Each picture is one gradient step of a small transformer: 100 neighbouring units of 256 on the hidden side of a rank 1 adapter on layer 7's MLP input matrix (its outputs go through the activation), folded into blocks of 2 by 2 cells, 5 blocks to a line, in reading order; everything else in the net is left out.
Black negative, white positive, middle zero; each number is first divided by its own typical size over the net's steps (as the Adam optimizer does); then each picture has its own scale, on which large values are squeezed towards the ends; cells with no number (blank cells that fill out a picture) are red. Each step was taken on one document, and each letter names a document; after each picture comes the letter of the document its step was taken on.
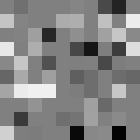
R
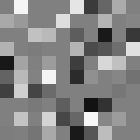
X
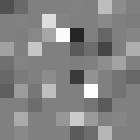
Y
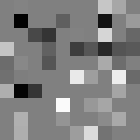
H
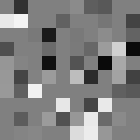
X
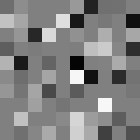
R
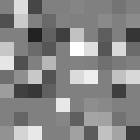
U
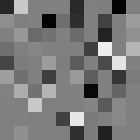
Y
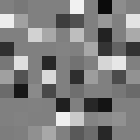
X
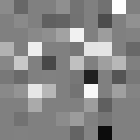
Y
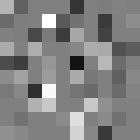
Y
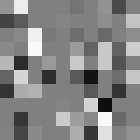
R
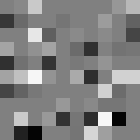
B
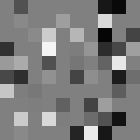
H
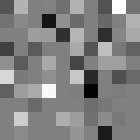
Y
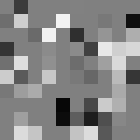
X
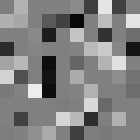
R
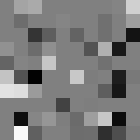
B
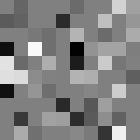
B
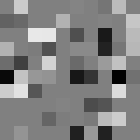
H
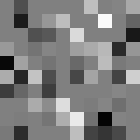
U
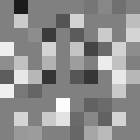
H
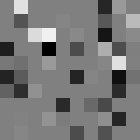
H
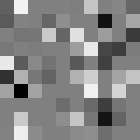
U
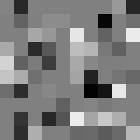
B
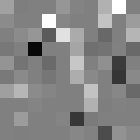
Y
